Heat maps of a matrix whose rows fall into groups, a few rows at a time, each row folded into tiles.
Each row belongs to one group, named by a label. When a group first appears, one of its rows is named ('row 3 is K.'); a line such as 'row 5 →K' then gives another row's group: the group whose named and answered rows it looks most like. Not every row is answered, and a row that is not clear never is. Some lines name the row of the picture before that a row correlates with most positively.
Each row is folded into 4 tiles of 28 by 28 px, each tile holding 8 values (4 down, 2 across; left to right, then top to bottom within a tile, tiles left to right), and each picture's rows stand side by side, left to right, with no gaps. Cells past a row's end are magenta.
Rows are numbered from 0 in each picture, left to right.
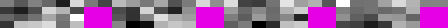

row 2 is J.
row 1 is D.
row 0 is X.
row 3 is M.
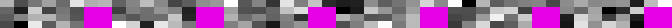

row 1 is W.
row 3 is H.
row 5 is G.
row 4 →X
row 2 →J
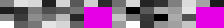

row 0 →W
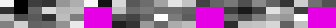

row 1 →M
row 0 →J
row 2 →X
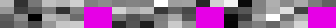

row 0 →M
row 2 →X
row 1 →M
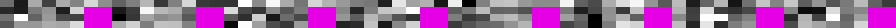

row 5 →M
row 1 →W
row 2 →G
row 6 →D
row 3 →J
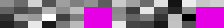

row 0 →X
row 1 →D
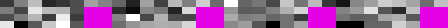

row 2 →J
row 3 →M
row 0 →W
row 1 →H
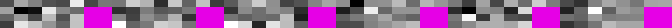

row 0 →X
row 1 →W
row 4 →H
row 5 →H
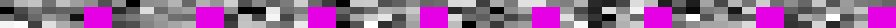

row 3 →X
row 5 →J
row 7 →X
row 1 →H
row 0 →W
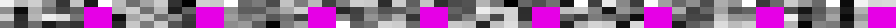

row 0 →D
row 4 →W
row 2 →J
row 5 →G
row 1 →G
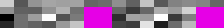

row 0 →X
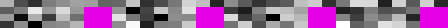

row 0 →J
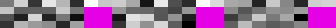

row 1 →G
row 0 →G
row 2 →G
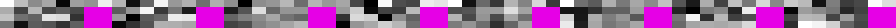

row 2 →H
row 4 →J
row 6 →H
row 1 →M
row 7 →G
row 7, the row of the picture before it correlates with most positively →1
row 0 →D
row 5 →D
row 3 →G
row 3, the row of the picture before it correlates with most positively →1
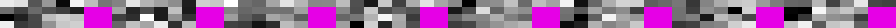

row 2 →M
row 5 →M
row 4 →H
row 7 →W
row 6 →M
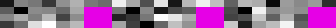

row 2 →W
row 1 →D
